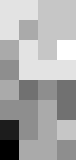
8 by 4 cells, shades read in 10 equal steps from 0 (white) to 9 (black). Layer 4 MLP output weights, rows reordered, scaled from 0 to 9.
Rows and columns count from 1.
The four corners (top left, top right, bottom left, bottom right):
1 2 9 4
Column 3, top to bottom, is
2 2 2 1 4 3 3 3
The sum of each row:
6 8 6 7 17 16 17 19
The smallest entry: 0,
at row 3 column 4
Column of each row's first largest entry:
3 2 1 1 2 4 1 1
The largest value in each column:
9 5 4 5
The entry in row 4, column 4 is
1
